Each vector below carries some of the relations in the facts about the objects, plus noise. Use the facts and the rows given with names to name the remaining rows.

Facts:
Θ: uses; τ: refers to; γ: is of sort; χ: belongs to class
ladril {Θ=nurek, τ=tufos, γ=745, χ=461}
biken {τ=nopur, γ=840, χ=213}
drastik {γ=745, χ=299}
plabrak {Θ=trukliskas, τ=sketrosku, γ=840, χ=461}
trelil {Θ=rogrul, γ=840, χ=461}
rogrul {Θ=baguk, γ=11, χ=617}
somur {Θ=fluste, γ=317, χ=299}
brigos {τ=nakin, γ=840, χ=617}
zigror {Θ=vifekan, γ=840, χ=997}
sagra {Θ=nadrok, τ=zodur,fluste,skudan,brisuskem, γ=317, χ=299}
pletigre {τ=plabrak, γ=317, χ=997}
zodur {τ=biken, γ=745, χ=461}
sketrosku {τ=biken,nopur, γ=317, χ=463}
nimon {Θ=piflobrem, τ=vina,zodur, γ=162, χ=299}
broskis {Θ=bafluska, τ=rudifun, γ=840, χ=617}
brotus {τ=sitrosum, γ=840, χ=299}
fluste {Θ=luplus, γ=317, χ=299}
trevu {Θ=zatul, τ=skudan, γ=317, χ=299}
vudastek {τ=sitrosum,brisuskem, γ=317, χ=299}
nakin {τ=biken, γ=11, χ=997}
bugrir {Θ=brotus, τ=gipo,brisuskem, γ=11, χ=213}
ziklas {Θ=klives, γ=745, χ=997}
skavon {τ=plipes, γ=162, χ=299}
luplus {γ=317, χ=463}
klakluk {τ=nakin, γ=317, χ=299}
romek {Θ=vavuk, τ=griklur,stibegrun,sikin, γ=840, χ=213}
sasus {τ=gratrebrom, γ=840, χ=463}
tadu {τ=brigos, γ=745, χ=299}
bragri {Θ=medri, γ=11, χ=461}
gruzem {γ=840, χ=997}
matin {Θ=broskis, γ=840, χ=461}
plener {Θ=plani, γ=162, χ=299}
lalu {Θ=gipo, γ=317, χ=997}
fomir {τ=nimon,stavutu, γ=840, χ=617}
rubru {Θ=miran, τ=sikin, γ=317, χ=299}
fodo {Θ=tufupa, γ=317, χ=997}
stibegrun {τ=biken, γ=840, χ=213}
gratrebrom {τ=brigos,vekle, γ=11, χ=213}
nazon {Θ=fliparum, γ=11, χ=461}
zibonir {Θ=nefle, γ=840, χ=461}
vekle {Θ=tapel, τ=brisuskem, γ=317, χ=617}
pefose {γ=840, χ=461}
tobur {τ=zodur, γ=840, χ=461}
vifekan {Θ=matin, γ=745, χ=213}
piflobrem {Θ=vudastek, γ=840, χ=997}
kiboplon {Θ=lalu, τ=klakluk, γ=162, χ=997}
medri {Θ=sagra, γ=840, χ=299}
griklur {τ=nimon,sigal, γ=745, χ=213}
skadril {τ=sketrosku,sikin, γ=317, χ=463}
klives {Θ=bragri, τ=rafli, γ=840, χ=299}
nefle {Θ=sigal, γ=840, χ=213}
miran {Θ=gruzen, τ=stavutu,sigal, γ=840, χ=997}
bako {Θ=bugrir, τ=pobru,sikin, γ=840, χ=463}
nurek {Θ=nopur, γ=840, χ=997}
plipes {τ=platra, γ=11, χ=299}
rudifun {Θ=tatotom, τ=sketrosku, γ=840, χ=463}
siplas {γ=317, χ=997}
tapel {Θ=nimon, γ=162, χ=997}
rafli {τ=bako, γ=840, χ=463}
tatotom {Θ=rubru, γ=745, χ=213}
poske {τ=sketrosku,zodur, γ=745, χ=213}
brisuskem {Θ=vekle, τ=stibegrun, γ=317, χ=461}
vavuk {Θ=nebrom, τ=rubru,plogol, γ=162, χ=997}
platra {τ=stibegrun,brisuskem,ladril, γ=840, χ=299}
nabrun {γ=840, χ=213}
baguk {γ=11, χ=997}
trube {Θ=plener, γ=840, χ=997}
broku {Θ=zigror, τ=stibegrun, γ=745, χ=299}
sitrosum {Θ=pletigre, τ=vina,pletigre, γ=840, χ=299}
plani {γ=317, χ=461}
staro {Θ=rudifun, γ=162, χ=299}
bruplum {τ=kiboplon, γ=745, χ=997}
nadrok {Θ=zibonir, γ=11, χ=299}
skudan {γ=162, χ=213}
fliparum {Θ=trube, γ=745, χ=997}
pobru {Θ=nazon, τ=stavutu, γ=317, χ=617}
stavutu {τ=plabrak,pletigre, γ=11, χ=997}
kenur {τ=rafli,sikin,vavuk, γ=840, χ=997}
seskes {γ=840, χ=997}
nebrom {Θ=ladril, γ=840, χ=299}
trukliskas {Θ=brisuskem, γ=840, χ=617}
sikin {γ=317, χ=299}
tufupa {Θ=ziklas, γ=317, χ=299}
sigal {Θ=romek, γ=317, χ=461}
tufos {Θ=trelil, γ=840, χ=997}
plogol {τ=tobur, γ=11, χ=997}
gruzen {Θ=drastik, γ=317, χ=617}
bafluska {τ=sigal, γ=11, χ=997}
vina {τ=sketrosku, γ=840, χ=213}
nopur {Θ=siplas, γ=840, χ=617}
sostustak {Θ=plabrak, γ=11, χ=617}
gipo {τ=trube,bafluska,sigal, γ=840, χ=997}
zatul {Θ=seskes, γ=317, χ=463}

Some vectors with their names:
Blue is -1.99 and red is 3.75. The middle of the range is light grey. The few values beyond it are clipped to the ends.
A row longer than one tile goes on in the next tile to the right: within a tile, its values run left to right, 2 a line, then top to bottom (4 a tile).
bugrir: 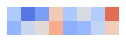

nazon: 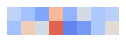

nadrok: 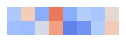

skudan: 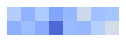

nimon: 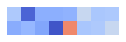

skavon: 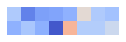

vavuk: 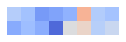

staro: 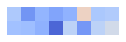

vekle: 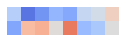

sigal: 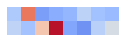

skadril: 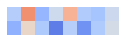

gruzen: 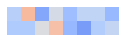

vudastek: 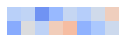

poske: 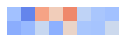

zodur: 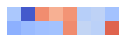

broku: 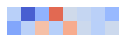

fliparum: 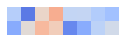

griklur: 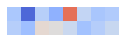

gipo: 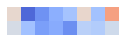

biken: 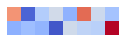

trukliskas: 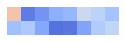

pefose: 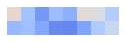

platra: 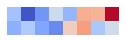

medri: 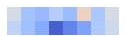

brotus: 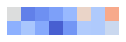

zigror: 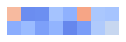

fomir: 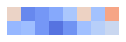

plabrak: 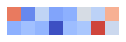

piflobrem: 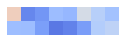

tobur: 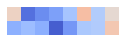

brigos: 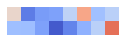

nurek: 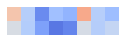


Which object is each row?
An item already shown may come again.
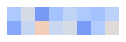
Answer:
trevu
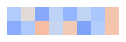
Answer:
sagra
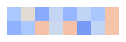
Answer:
sagra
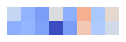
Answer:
romek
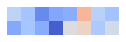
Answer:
vavuk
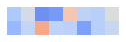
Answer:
pobru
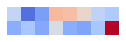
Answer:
nakin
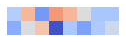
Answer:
rubru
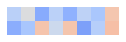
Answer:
sagra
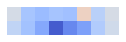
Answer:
medri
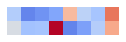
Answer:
bafluska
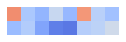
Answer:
nopur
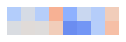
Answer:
bragri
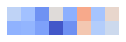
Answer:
romek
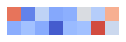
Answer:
plabrak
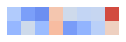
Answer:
plipes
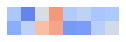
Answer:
vifekan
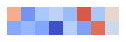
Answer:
rudifun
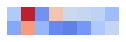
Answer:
sikin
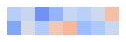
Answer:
vudastek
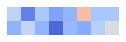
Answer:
plener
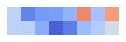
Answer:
klives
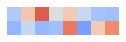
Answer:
sketrosku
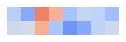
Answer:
ziklas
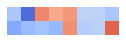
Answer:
zodur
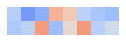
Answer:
ladril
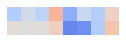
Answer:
bragri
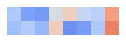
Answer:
gratrebrom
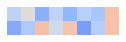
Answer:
sagra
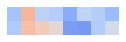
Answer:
tufupa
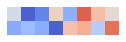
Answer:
stibegrun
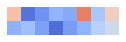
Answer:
broskis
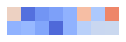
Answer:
sitrosum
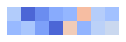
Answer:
kiboplon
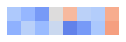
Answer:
plogol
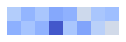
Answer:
skudan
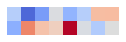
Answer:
brisuskem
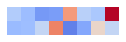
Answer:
stavutu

